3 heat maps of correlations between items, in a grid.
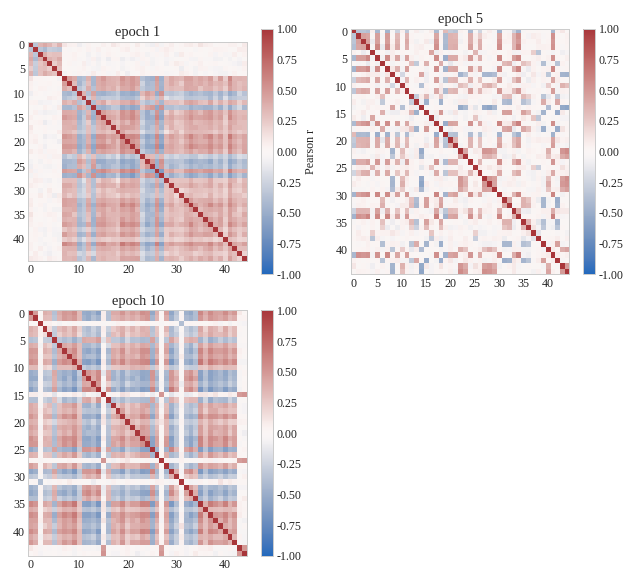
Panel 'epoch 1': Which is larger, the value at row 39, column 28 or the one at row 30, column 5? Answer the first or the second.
the first
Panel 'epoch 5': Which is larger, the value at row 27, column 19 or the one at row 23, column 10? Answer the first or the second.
the second
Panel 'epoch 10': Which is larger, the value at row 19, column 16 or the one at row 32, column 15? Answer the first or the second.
the second
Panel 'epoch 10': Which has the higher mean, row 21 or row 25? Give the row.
21
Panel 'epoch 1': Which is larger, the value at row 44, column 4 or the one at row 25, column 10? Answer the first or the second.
the second
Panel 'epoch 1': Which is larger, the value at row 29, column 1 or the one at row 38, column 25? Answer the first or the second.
the first
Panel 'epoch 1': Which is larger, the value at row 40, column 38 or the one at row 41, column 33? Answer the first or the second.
the second
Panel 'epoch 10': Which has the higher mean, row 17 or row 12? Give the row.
17
